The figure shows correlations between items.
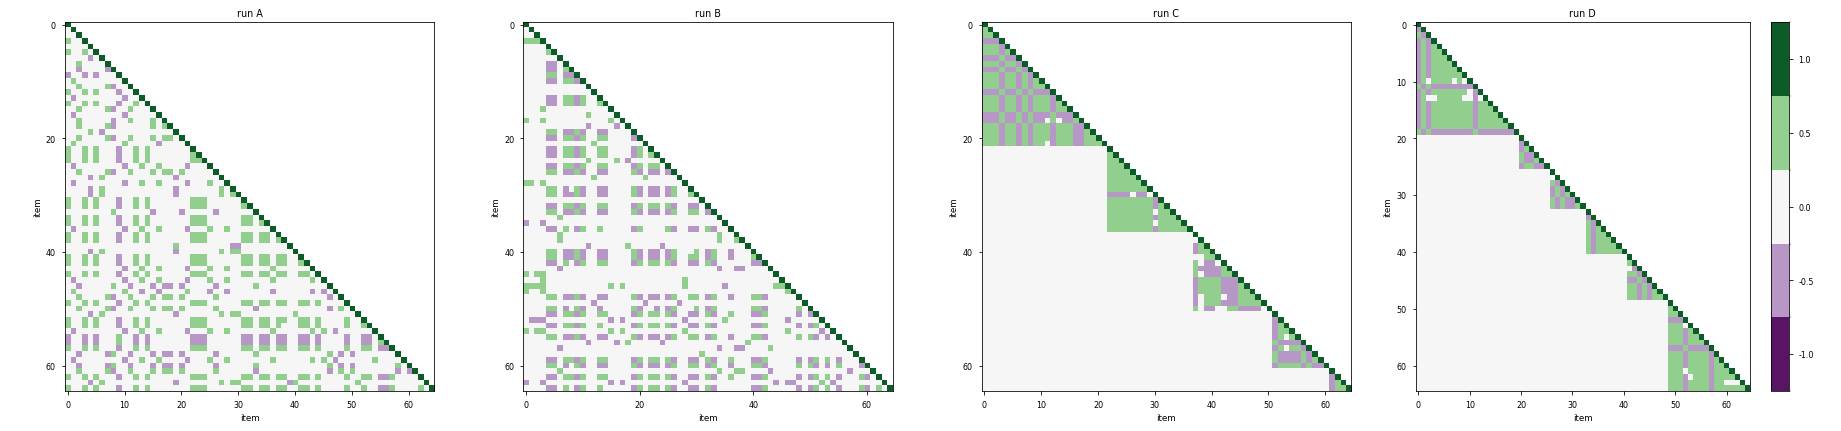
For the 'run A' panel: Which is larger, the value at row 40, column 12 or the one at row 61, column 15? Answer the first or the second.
the second
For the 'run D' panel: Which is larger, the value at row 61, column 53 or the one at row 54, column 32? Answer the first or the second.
the first
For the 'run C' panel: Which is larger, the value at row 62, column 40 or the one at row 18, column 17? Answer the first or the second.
the first
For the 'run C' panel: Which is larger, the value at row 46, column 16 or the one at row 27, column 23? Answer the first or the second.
the second
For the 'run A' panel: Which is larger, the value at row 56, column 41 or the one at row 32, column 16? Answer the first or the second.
the second
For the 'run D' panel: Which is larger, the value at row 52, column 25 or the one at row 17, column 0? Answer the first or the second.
the first
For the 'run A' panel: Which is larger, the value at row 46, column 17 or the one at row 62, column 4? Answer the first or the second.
the second
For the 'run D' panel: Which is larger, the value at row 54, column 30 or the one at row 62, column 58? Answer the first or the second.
the second
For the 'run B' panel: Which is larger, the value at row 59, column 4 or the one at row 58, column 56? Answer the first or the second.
the second
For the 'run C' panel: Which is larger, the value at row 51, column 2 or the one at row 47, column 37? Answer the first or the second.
the first
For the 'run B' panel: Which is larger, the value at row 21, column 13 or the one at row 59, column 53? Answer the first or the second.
the second
